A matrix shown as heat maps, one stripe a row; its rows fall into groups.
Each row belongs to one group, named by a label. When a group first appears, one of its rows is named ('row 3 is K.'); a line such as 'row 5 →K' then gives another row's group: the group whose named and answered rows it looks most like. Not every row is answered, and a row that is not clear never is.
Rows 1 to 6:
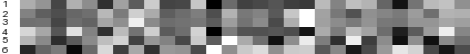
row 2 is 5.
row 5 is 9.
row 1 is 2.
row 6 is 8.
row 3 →5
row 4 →2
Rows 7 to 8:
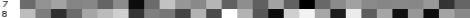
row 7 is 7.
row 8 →9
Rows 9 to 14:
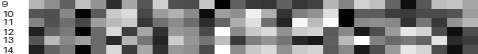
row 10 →9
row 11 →9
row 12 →8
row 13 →7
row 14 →8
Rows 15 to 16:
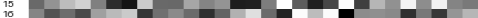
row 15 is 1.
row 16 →9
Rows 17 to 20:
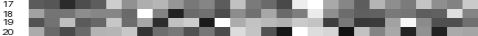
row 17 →5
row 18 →5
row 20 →9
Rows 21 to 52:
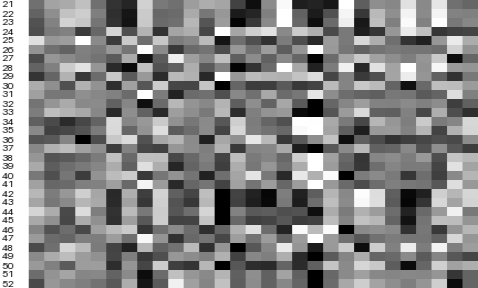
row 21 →1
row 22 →1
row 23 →1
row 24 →8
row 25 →2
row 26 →5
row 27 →7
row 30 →2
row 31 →5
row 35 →5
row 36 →9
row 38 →5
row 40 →9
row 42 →2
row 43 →2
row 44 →2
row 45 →2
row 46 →9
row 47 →5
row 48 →1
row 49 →7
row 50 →2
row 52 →7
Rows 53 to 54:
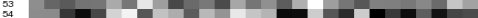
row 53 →5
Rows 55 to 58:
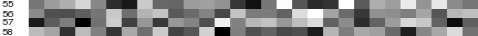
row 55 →1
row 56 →5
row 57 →8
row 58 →2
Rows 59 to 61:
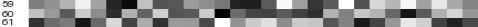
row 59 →1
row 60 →2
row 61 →8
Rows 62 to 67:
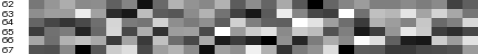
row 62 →7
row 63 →1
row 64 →5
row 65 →8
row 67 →9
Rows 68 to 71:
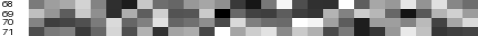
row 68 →1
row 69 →2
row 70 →5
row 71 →8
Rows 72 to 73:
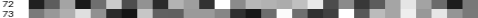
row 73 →1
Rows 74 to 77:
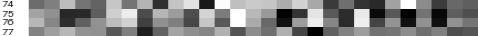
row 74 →8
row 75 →9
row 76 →9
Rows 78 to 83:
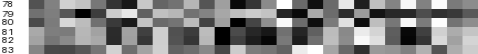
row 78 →1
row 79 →9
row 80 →1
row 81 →2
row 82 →2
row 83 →5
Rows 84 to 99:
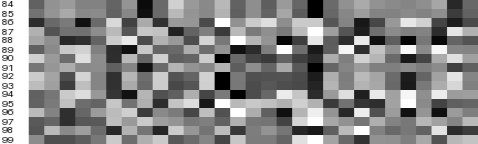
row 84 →7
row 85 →7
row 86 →8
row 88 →9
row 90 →2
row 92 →2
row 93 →2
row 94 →1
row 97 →5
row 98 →7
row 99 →5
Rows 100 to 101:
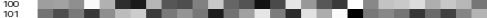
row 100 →1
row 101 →9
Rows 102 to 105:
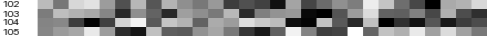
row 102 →2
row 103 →7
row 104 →9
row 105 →1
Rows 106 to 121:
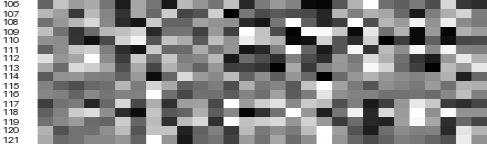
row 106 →7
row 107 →2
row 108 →1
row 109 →9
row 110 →9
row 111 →1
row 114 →7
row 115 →5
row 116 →5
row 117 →8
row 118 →1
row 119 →8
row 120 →5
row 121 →5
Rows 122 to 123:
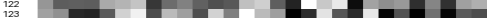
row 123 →9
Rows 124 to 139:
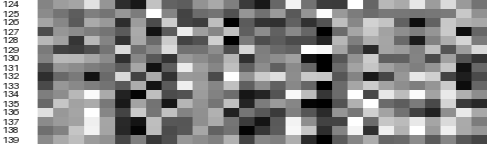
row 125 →5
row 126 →2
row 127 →7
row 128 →2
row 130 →7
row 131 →7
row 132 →8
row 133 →7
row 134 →1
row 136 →2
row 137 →1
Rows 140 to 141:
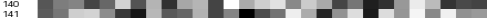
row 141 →1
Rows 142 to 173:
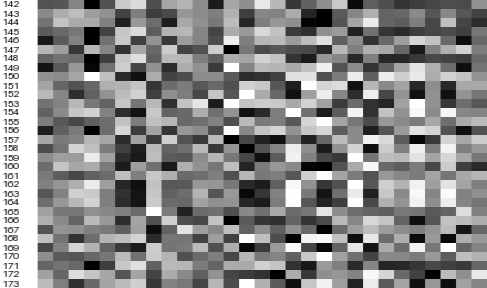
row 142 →9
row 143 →7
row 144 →7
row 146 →8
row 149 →8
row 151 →9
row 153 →8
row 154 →1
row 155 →5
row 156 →8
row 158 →1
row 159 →1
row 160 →7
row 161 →5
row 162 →1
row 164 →1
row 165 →5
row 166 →2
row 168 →9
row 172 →2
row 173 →9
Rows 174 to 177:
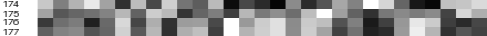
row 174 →2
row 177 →8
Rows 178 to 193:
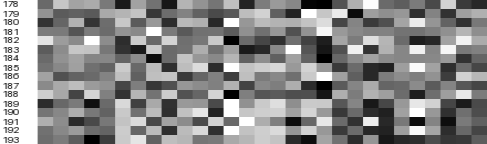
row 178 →7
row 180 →8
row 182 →2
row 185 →8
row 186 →5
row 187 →7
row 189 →8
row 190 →8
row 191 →9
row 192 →8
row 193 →9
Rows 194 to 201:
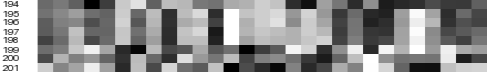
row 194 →9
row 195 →8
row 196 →8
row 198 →8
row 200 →7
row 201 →2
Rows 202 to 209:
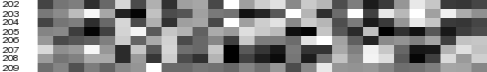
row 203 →1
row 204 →8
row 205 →9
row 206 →5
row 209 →5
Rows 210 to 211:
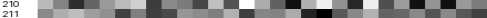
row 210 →9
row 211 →7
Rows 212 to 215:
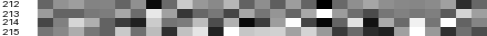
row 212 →7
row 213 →5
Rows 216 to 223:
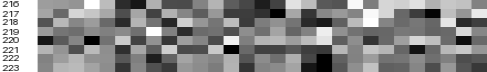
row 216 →1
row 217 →2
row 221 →2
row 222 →7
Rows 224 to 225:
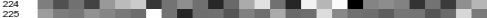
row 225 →5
